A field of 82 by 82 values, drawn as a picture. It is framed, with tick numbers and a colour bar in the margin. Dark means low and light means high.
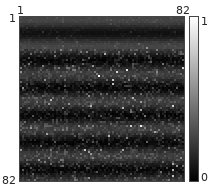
A horizontal seam about 20% of the way down splits the table, and the top part is calmer. On average the colour sits 20% of the way up the scale. Most values sit low, with a long tail of high ones. Horizontal stripes repeat 6 times down the table. No single row or column stands out from its neighbours.
